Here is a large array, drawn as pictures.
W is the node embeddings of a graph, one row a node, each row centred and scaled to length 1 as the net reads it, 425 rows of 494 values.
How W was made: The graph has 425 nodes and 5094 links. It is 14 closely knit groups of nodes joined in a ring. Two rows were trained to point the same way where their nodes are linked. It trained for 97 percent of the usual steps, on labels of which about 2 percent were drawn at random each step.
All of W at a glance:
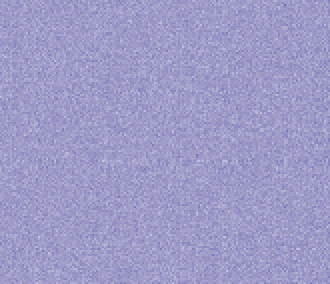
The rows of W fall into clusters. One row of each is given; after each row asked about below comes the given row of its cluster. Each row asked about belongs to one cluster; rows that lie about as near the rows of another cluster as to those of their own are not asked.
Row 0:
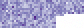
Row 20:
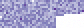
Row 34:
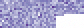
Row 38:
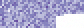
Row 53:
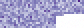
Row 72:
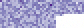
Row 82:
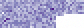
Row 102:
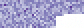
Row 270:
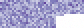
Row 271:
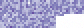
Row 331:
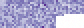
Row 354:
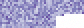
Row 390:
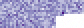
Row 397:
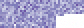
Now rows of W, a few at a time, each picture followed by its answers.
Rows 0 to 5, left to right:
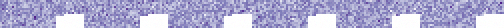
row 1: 20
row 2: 390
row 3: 390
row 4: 270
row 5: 82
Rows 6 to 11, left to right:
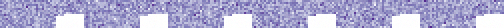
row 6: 34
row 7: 72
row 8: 397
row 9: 270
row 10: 38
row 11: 0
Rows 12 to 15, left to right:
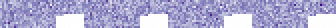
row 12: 72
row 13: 0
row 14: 354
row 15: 270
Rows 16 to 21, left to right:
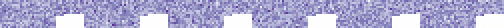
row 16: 271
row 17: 354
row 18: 354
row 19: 271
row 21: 390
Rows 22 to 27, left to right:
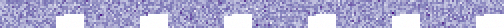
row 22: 331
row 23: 38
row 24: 270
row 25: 390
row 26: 38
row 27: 0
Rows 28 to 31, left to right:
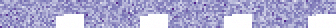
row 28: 34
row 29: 354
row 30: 390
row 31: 82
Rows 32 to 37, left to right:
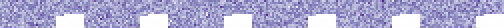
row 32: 354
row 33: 270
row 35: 82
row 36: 38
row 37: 390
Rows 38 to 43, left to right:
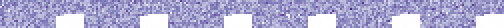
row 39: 331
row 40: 82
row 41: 331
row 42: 34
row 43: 271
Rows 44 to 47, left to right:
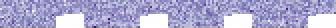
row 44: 102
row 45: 0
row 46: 354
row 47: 390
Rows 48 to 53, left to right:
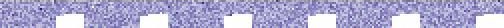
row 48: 82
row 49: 53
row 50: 270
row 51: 82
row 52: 102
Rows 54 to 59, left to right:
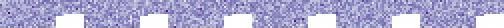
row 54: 102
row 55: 397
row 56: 72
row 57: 270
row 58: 38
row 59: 20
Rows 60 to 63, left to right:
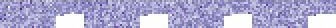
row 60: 271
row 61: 0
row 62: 102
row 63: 331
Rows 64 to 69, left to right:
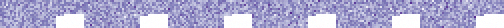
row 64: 38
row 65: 270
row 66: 270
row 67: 0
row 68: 82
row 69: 397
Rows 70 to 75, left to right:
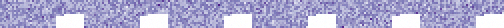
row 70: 0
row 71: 102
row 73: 397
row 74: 72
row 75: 271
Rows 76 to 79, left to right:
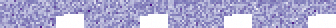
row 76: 53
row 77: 271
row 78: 331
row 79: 331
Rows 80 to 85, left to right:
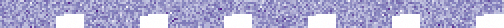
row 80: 38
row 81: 390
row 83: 53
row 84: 82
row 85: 102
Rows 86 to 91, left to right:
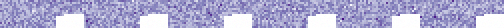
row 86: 102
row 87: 34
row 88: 354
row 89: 390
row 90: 271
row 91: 20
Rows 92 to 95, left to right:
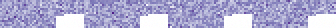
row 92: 20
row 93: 331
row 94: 397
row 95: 82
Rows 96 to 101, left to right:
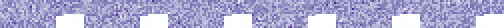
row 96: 102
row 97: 331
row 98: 34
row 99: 271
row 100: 82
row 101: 271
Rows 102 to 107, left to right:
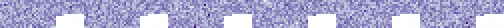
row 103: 38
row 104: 34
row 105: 72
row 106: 34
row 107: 271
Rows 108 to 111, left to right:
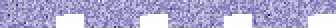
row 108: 0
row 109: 38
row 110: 271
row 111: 38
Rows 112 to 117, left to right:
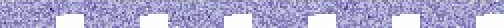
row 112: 82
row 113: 0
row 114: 20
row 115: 53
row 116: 0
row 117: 397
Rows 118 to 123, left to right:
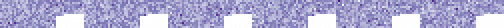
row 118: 102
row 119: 102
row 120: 82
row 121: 102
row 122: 38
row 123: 34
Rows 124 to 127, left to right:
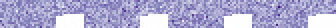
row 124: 53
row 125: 354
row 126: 20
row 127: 397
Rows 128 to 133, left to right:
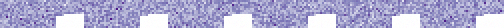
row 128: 53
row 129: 397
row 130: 102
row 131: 53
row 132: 331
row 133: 53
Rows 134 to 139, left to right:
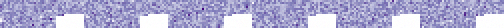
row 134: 270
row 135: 270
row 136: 390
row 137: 270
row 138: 82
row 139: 397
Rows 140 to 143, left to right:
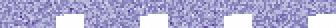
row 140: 82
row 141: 102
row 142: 38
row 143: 20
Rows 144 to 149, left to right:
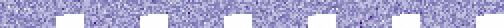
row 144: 53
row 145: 331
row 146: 82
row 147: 38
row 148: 0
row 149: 38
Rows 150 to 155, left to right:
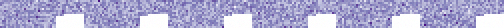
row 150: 390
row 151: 53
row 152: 38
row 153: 0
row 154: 390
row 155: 20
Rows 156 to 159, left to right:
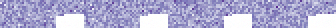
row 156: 270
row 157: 38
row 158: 331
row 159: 397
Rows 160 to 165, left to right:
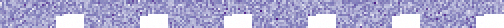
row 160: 72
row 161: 331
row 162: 331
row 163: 397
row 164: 331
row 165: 20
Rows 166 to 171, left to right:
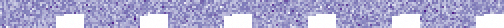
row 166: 72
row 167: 82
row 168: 354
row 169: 354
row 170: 53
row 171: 271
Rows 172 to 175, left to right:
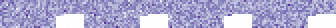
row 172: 38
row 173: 270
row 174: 270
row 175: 390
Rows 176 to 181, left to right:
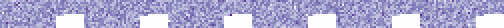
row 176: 82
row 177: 72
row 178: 270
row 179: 38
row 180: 38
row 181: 0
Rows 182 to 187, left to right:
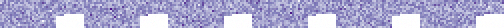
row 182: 270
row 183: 0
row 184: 53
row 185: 0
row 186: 38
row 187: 53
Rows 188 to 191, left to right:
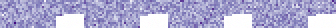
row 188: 102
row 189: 72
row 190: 82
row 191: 20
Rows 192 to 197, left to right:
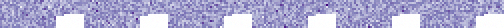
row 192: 397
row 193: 390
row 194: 390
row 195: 102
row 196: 102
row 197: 390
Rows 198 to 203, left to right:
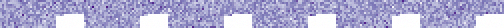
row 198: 72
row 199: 38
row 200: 0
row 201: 270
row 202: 72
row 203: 72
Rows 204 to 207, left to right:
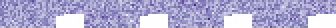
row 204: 38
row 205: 390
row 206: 354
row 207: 20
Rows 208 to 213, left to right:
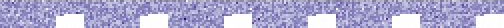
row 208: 397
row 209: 0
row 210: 20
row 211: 271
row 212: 0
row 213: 271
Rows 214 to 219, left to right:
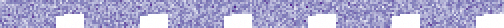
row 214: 331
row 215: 53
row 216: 102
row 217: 38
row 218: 390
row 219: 102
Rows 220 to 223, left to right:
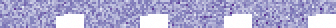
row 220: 34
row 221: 82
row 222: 390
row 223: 82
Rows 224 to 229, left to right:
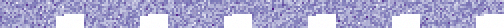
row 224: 354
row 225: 397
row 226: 331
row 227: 271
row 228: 397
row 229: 82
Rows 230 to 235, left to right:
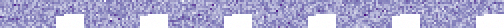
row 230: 20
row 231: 72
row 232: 20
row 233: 102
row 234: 331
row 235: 82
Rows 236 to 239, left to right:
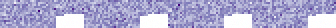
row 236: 20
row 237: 53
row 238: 0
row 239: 271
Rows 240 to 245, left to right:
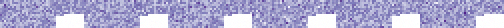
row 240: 271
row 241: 271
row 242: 271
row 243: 271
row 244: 0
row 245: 354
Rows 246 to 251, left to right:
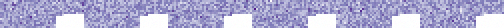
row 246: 53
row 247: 271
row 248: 390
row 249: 20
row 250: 102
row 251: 102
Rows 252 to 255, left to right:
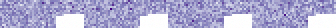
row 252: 270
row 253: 102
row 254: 53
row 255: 102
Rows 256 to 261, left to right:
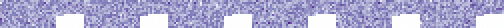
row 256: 270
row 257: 331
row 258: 397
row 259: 82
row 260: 270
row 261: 271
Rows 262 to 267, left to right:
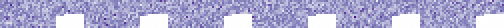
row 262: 0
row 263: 53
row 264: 102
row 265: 20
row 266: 102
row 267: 38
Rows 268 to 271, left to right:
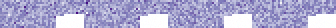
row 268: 397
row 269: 82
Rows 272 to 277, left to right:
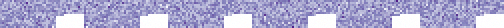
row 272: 390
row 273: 397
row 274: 82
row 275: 53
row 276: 20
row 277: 38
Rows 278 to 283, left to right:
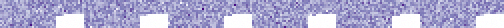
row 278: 102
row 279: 72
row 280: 390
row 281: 270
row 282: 390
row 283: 38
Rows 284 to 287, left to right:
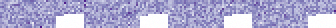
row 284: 53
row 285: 354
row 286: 331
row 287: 0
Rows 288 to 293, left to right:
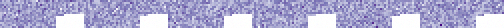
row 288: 20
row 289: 72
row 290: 397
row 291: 72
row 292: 20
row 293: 354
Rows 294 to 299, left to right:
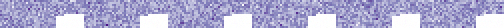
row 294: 34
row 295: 0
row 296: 102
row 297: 397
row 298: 354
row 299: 82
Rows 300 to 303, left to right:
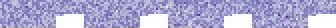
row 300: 72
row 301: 397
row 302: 331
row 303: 0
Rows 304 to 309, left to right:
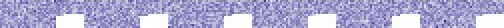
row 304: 82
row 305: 20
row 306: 390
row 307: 38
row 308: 390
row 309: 72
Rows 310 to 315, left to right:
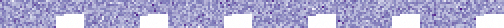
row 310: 72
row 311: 34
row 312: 38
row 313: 20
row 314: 397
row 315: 82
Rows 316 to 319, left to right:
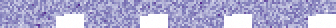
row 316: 354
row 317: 270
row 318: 397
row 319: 82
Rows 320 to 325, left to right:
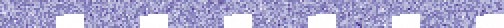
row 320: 34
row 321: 0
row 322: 270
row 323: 34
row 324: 0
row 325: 390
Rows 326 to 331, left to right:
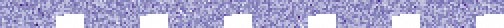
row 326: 354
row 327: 72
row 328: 102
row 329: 0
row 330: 354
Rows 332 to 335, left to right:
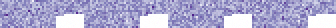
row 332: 34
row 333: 390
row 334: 20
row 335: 397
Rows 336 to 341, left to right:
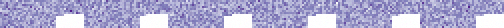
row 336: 34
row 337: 38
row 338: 20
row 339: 271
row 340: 72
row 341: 72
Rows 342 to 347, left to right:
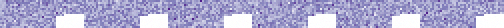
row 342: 331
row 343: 20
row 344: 0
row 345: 102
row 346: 34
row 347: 20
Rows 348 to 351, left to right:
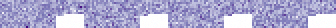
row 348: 82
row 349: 270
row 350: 0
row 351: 20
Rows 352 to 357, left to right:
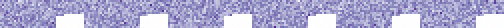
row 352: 20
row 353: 53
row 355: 397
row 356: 390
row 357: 82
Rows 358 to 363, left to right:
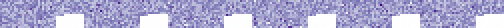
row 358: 354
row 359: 53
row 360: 270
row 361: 38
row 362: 331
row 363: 271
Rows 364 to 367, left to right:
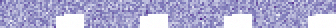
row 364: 38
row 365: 390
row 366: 271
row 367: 38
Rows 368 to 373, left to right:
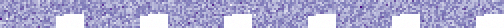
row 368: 271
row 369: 0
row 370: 331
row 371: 102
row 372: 397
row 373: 397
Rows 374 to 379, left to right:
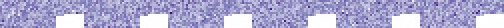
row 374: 397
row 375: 0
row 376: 82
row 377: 102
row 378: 270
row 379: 38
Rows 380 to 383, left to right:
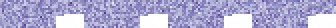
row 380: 270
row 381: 271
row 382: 397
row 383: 34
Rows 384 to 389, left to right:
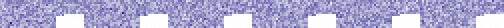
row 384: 331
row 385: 0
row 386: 38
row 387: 0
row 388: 53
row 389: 38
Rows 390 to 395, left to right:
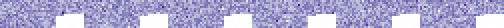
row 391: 354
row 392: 102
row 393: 271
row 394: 102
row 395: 331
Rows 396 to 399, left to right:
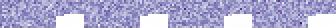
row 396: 397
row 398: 82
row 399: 38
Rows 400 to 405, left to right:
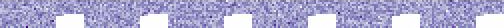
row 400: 34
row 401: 38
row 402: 390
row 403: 102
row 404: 390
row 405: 102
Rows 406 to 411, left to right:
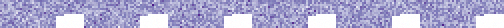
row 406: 34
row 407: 34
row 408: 20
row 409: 331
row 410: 397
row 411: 0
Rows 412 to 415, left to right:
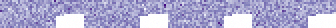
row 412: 102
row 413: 20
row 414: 390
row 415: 20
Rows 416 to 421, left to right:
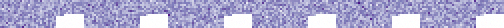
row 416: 397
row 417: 53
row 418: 0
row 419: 34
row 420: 72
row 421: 82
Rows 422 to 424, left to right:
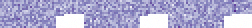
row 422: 20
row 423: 390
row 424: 102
